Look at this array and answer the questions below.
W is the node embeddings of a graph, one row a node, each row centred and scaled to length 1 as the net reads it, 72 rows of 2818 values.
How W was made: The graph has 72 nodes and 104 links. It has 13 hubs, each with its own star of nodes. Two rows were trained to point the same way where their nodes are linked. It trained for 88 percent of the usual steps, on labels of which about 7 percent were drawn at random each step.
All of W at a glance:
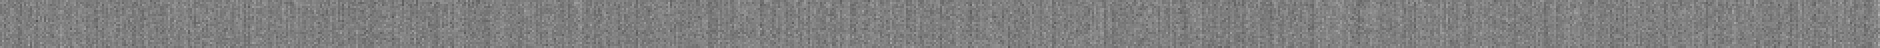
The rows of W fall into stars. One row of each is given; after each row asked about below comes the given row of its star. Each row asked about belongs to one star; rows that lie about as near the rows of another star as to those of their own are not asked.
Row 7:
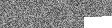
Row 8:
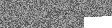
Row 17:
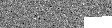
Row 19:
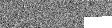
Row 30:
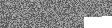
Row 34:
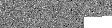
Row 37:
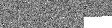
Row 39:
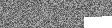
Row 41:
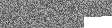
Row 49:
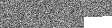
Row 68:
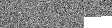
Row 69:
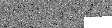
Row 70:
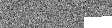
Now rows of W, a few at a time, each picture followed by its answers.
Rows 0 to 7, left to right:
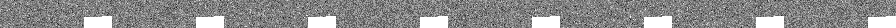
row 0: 8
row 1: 69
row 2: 49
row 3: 8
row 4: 8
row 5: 69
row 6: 49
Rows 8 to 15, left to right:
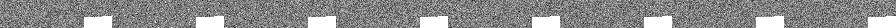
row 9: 30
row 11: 49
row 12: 68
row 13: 19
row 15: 37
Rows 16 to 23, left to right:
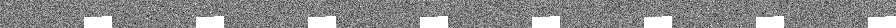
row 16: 19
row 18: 68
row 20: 17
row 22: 30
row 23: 37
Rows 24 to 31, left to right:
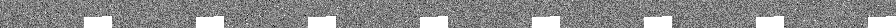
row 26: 17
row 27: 8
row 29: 19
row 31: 7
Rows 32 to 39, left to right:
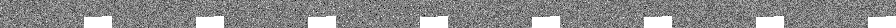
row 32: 8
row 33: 17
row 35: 41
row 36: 41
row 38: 19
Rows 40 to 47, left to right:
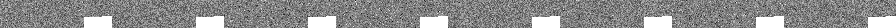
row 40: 49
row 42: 69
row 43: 30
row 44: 30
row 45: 68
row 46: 8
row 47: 69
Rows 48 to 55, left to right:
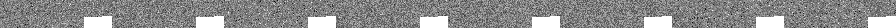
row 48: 70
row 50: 70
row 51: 30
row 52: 37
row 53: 7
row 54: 17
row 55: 7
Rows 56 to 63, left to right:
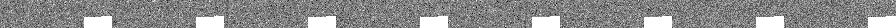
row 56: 69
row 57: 34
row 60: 41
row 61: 49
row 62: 70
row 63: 17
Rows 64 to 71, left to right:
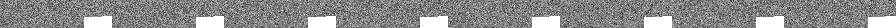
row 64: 34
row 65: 69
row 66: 49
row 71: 39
